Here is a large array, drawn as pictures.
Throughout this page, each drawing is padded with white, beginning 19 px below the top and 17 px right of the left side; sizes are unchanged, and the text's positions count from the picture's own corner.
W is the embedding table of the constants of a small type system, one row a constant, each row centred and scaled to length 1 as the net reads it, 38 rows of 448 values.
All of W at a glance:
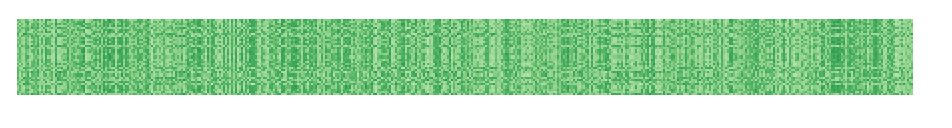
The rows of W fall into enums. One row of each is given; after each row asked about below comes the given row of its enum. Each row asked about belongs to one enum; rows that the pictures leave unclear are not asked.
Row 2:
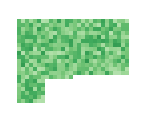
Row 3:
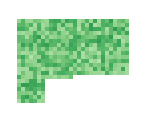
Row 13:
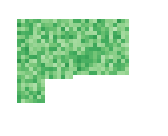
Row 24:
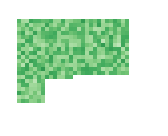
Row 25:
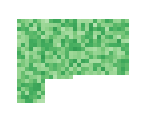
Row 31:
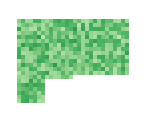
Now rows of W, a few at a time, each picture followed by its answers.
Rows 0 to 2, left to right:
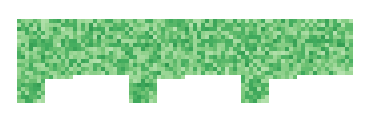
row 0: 25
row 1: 31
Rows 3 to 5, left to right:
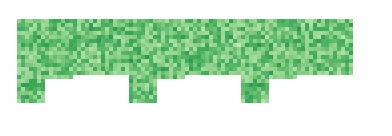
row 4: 13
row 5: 31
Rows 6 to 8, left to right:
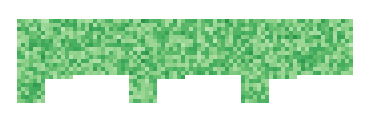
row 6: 25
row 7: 24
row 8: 13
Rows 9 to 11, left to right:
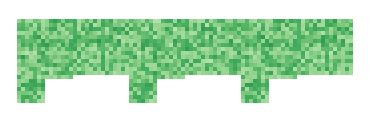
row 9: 3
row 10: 25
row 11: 3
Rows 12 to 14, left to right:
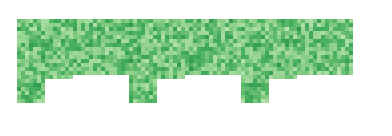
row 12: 25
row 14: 31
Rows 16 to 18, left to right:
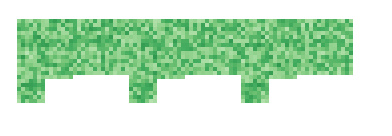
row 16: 3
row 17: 25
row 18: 31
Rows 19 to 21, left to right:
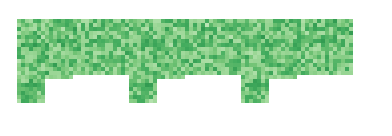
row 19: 31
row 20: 25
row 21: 3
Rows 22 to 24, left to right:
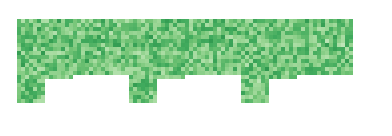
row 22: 2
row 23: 3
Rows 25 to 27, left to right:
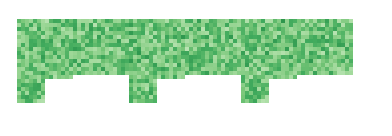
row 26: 13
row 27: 2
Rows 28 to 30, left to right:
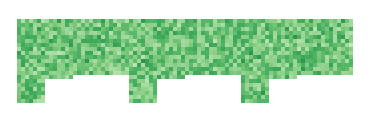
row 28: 2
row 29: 24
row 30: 13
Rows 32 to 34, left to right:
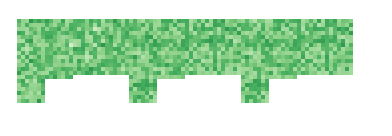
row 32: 24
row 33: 3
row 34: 3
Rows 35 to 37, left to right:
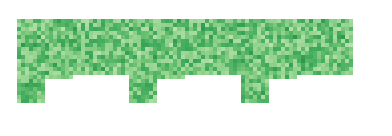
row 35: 31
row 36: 25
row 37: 13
